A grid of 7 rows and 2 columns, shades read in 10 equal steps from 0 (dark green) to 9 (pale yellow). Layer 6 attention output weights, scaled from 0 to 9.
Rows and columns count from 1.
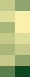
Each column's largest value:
8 9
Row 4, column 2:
8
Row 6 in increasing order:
5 7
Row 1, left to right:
7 5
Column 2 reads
5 9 9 8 7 5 0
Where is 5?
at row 1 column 2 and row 6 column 2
